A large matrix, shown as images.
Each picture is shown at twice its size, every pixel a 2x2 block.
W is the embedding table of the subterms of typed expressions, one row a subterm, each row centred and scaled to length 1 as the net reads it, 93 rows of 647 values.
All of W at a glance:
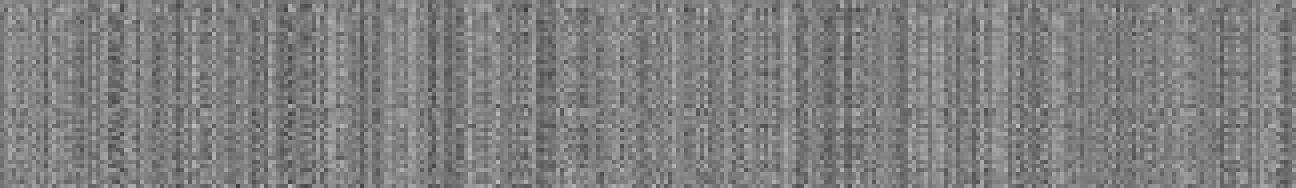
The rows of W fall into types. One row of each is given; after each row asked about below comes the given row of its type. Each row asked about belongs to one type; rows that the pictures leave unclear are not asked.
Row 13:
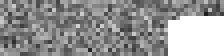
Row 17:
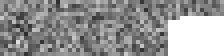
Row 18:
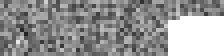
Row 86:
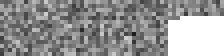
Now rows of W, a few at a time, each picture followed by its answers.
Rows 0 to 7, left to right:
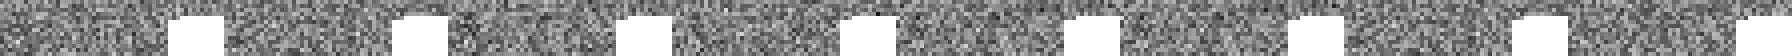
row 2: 17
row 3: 18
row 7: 86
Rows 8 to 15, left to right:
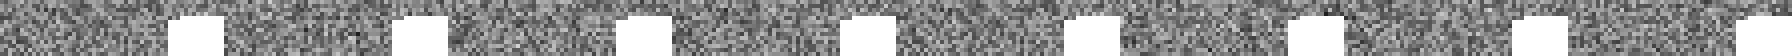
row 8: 86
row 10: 13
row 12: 86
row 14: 13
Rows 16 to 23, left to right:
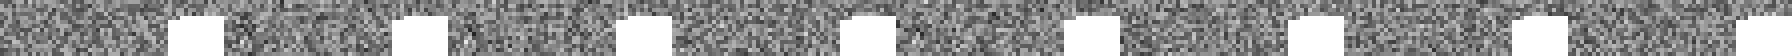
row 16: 86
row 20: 18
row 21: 17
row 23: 86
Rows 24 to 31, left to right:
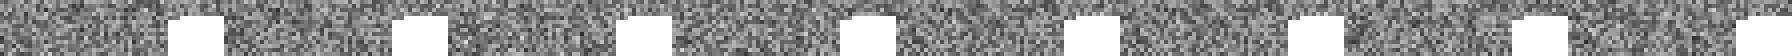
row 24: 86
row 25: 13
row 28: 86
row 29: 86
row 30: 13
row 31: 13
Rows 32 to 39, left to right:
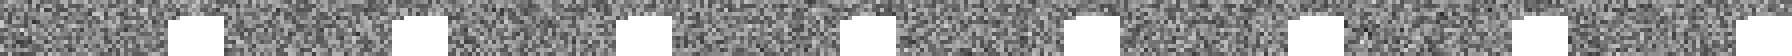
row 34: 86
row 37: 18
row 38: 18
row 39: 17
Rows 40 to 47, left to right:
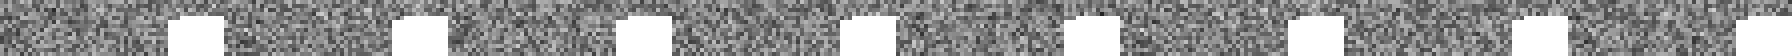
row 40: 13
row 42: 13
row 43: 86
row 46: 86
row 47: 13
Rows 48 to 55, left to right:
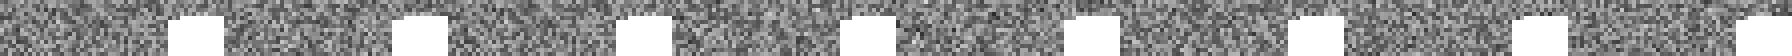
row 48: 86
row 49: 18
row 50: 86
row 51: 13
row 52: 18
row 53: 86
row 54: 17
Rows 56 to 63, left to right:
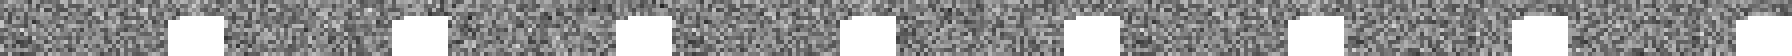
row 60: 13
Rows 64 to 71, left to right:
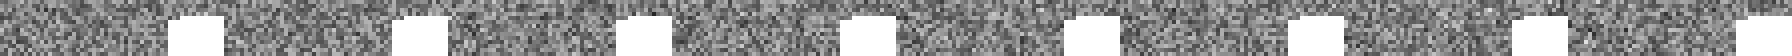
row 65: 86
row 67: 13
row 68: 13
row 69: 13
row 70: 13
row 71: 18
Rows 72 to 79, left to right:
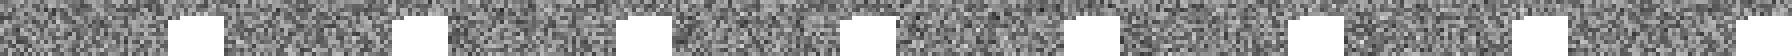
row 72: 86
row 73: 86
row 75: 13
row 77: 17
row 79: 86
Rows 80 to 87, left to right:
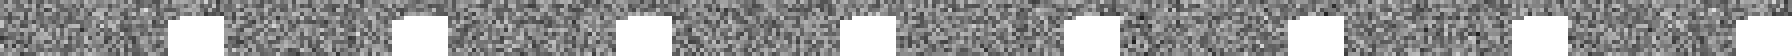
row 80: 13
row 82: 18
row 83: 86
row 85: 17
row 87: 13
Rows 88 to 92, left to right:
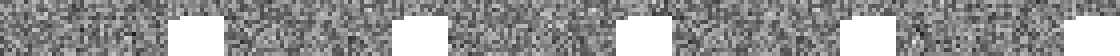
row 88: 86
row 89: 13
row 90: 13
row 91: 13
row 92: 18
